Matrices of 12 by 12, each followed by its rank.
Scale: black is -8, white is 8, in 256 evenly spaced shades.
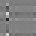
one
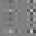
one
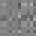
two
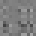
two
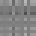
one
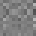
two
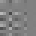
one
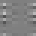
one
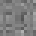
two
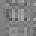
two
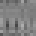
two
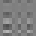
one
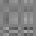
one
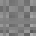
one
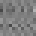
two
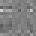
two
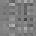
two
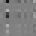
one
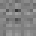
two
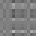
one
